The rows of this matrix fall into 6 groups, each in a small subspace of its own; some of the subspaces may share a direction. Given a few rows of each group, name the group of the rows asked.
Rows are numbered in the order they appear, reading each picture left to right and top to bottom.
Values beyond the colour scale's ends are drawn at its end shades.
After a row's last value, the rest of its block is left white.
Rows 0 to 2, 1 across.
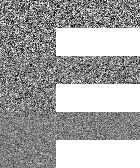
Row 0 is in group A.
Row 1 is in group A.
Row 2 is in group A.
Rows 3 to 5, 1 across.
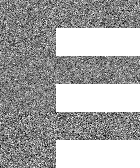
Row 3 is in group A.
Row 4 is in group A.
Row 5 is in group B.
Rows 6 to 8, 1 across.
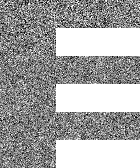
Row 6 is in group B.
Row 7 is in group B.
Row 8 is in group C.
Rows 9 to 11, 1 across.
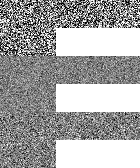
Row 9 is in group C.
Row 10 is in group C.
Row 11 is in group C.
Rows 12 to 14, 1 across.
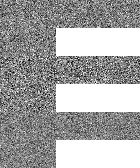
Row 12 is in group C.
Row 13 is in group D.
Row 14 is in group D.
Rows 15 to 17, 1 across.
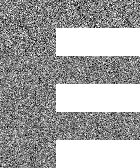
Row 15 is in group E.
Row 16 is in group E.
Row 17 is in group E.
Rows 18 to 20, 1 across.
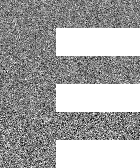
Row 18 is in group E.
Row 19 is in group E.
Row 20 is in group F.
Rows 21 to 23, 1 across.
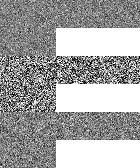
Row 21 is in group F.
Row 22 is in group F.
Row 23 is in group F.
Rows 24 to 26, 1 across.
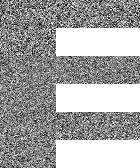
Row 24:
F
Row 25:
D
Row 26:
A
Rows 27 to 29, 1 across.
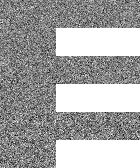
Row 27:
C
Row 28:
D
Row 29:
A
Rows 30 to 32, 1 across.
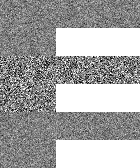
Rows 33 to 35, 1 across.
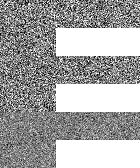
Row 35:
C
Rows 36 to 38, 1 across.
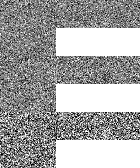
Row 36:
B
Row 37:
D
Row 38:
D
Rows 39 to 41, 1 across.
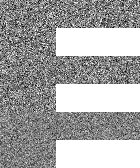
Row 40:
C
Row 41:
D
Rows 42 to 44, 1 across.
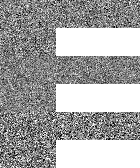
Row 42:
E
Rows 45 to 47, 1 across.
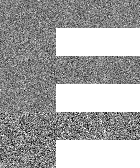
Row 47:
B
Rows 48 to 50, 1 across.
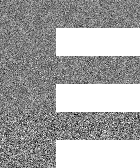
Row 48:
F
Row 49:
E
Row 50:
A
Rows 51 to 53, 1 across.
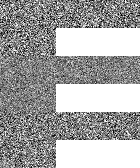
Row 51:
C
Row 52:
D
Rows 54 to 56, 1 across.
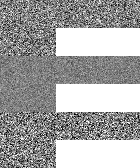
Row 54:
E
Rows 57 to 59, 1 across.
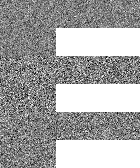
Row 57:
C
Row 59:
D
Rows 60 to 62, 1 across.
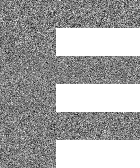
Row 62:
A
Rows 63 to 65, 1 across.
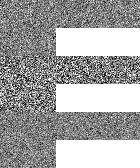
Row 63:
C
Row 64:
B
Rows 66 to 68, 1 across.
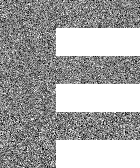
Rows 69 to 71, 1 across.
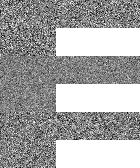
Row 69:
B
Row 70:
E
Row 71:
F
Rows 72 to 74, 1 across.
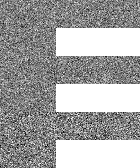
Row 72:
A
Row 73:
D
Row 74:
D
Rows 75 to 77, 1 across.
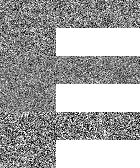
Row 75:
A
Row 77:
B
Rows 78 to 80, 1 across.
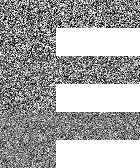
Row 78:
A
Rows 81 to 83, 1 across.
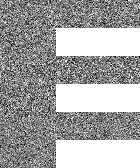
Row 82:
F
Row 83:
B
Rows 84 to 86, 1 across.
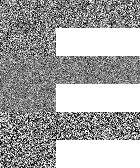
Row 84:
C
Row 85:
E
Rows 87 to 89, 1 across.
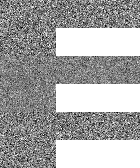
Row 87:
C
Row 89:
A
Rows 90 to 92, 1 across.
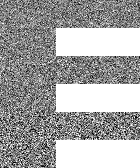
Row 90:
A
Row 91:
F
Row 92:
C
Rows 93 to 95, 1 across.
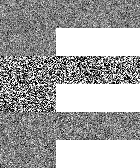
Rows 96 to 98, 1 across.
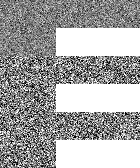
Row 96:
F
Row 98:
C
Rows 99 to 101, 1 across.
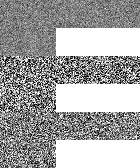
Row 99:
E
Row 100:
B
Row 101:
E
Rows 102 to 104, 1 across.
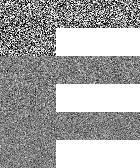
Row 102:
B
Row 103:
E
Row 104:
B
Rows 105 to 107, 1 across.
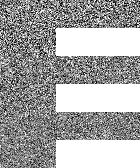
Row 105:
E
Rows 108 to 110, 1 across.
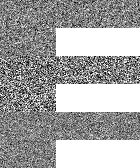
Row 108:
A
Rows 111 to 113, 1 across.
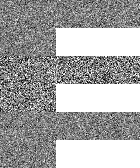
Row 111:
A
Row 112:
D
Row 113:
E
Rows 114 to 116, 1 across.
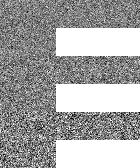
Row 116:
F
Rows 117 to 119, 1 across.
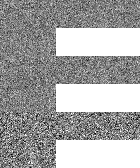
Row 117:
C
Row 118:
C
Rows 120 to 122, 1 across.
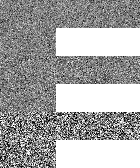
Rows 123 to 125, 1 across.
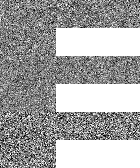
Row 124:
C
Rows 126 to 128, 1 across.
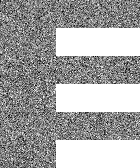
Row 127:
C
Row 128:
B
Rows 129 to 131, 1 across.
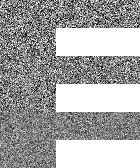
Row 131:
D
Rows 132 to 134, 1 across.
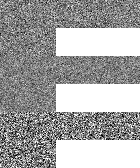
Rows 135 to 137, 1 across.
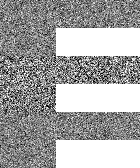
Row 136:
C
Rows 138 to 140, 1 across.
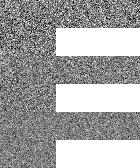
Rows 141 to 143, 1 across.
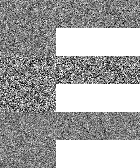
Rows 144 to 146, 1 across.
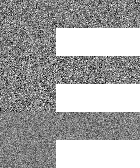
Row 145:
A
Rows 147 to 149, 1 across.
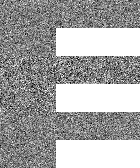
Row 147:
A
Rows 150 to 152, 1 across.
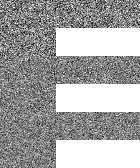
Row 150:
A
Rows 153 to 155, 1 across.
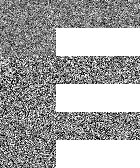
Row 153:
A
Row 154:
D
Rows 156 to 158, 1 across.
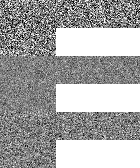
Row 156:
B
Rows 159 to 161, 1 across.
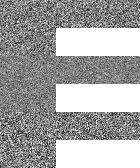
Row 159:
A
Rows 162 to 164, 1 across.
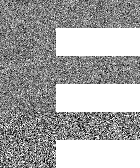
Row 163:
C
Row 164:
E
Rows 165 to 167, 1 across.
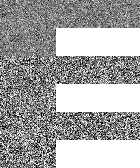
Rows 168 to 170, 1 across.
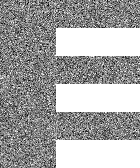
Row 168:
A
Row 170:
D
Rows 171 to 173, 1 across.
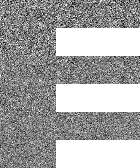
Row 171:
F
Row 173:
D
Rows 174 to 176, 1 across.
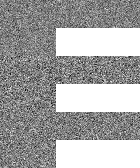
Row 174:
E
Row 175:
A
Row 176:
C
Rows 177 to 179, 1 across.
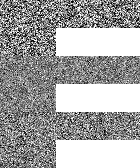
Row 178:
E
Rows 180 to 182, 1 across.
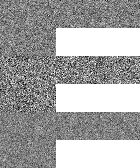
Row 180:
A
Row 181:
B
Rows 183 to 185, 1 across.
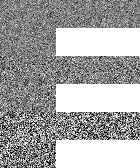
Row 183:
A
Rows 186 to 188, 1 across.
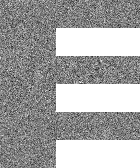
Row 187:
F
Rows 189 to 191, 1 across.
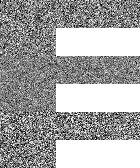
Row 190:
F
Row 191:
D
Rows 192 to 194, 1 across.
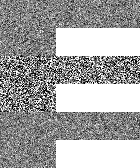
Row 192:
E
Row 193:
C
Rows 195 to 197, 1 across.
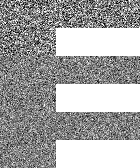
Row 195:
A
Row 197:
C
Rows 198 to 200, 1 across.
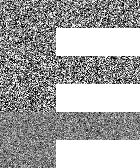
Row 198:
A
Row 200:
E
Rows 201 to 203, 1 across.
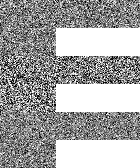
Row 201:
E
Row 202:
B
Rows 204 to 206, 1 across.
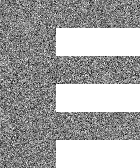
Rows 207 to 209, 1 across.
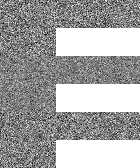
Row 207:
B
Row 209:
F
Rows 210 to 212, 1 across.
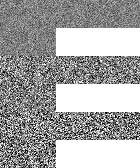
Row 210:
E
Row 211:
F
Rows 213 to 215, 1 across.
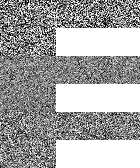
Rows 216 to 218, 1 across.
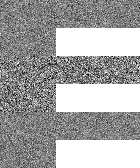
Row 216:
D
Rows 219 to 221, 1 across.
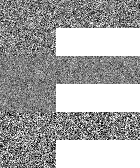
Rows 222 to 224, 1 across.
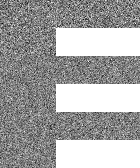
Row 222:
D
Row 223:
E
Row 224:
A
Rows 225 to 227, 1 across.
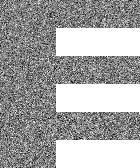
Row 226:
A
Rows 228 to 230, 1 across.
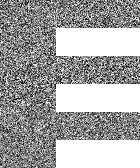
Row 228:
D
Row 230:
F
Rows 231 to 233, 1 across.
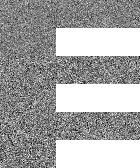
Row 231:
D
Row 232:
F
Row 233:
B
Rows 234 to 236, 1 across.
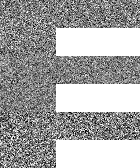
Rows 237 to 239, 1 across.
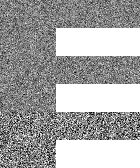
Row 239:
C
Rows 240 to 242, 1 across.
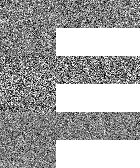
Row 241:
B
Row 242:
B
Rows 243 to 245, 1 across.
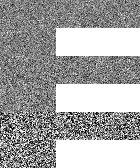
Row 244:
B
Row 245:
D
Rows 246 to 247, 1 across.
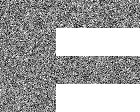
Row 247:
B
